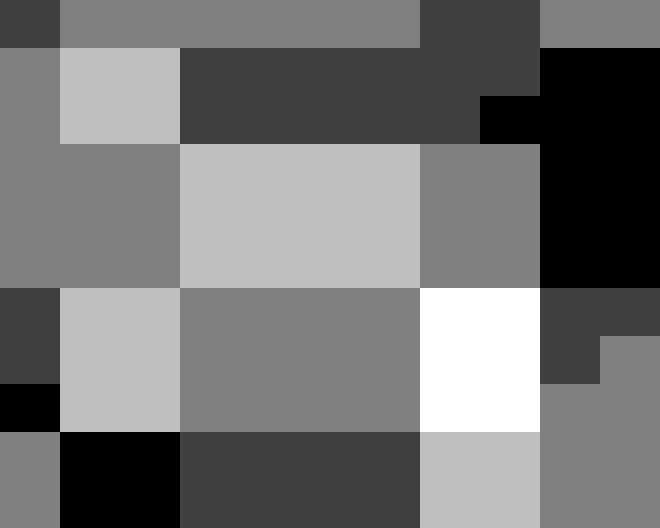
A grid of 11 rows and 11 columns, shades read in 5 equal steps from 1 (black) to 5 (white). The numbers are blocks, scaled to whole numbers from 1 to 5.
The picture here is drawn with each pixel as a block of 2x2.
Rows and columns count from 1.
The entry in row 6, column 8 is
3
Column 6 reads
3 2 2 4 4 4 3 3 3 2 2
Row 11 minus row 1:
1 -2 -2 -1 -1 -1 -1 2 2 0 0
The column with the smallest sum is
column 10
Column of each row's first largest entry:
2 2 2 4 4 4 8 8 8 8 8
